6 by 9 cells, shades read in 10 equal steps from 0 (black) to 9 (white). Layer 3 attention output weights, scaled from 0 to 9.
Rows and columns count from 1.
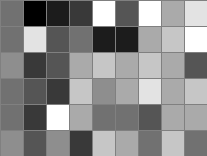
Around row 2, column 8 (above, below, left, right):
6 6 6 9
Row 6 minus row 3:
0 1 2 -4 0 0 -3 1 1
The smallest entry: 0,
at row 1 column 2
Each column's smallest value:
4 0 1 2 1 1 3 6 3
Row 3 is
5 2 3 6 7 6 7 6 3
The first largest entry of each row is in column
5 9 5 7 3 5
